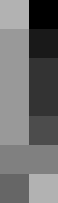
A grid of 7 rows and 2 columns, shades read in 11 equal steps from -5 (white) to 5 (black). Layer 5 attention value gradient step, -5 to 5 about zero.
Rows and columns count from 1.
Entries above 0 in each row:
1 1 1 1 1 0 1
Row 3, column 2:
3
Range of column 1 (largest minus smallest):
3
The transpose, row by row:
-2 -1 -1 -1 -1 0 1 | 5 4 3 3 2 0 -2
